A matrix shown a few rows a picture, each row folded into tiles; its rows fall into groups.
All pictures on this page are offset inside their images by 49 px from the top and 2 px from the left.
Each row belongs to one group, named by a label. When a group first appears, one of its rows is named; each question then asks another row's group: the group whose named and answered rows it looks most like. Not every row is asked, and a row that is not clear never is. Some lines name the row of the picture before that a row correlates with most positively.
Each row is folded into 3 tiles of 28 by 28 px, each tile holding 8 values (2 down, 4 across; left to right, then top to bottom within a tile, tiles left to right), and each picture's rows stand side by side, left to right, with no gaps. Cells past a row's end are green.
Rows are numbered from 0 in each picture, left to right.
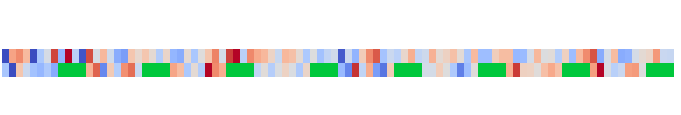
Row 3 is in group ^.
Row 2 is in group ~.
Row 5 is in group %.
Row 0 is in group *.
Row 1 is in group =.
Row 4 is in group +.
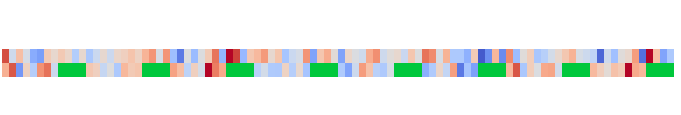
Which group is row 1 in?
~
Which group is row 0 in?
=
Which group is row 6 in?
=
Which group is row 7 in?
~
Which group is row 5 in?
%
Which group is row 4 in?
+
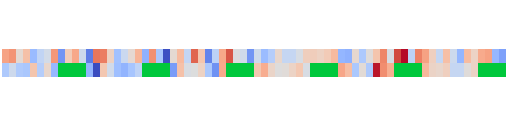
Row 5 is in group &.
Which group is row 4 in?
~
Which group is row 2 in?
&
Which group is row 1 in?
*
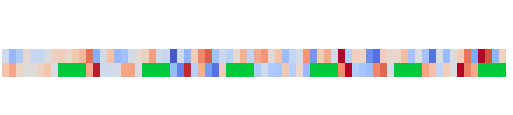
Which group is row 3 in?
%
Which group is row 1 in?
=
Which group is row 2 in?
+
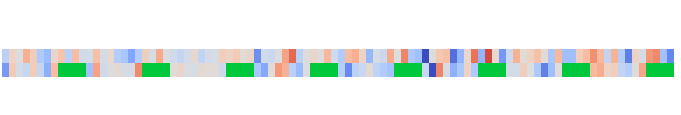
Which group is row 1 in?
&
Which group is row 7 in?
&
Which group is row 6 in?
%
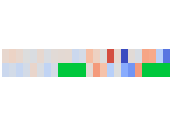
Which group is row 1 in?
&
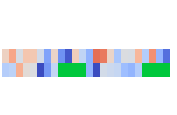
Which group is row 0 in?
%
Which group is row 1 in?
*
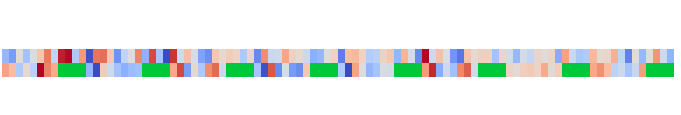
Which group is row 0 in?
~
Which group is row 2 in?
=
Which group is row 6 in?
~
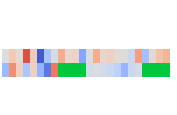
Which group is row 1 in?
%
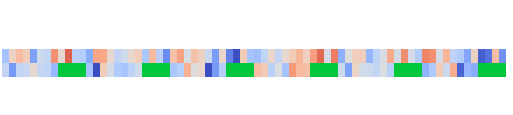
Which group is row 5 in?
%
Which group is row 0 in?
*
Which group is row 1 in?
*
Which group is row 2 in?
%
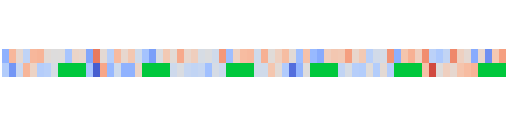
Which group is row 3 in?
%
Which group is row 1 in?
+
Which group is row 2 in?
%
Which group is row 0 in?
+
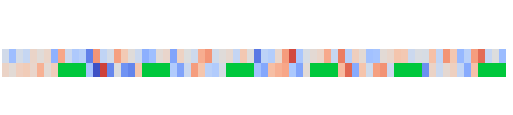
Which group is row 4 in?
=
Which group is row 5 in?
&
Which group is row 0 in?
~
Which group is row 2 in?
+
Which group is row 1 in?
+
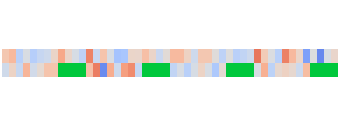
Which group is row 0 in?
&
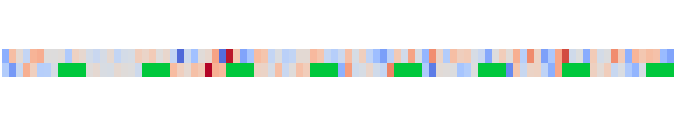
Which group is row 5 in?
+
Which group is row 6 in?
&
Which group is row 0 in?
+
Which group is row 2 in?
~
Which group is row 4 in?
&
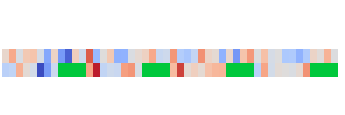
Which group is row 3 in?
&
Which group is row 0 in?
%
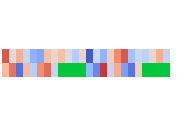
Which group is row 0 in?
=
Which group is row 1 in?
+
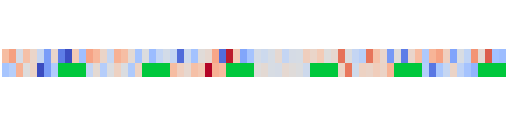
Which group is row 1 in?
^
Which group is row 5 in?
*
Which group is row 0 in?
%
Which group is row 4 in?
^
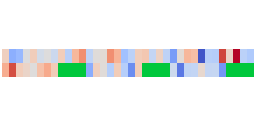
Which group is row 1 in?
&
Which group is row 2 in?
*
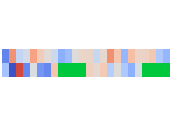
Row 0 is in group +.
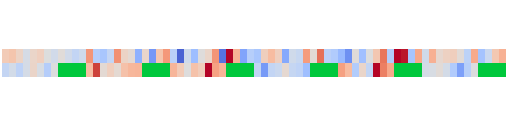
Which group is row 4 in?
~
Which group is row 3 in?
*
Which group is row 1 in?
^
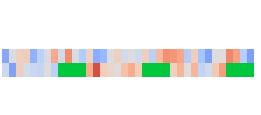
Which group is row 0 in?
*
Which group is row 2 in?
&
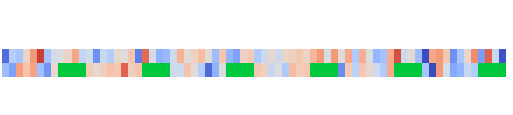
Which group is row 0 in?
+
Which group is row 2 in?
%
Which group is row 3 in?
~
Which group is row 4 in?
&
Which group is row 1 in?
~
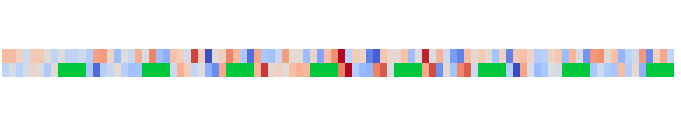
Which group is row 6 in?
*
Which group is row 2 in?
&
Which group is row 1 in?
*
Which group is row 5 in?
=
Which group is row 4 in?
=
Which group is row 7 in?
%
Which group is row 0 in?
^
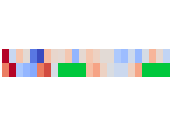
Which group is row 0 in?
=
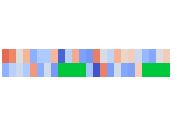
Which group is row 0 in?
%
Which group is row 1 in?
+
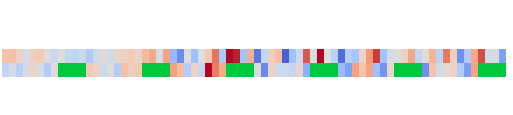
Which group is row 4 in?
+
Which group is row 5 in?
&
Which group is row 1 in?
~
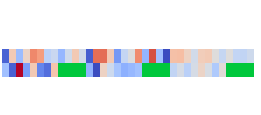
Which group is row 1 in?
*
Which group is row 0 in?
+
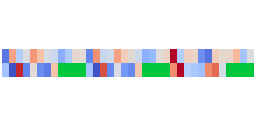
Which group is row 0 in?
+
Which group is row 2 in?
=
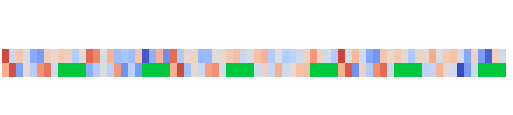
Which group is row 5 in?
%
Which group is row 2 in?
=
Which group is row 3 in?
&
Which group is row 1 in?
%
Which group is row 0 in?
=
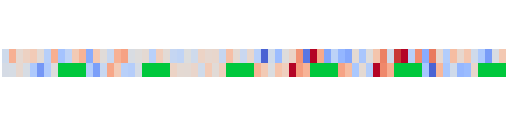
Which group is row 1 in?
+
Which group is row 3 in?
~
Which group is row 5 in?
+
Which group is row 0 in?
%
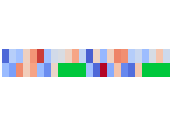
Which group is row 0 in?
+
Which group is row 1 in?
+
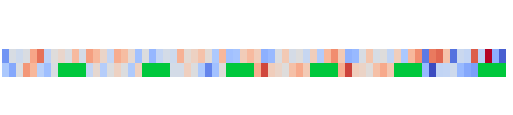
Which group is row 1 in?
^
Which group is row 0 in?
+
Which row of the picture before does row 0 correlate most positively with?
0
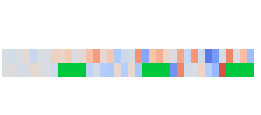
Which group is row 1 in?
%
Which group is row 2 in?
&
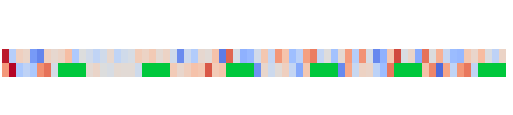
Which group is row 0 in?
=
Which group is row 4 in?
&
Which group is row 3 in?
&
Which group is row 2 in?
~
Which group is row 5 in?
=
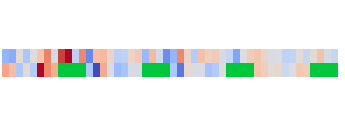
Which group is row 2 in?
+
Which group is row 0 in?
~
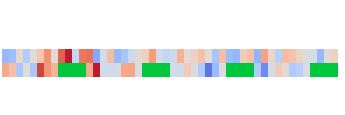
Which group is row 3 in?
+
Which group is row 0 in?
~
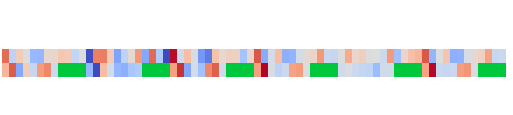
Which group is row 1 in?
*
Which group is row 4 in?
%
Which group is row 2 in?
=
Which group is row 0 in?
=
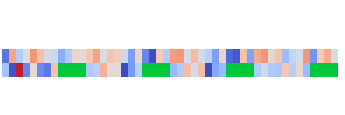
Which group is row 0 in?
+
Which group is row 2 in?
%
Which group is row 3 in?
%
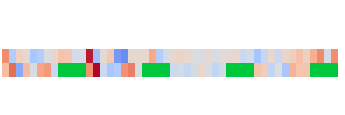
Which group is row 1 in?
=
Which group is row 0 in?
=
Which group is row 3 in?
~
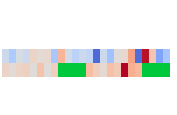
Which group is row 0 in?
~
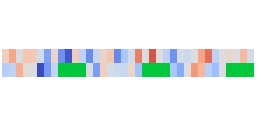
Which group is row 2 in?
+
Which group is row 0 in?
%
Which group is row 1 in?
*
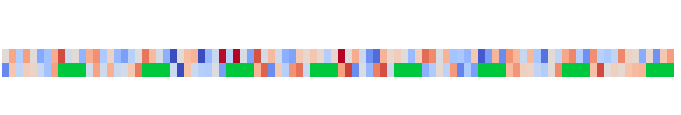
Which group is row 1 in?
&
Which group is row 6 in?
&
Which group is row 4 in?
=
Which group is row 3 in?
=
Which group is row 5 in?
%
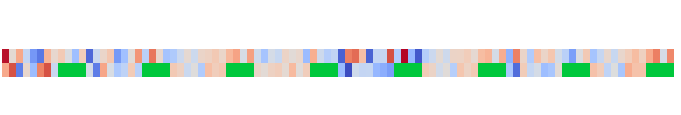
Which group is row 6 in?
+
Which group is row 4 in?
*
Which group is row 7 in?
~
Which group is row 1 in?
*
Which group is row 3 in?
~
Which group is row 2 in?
~
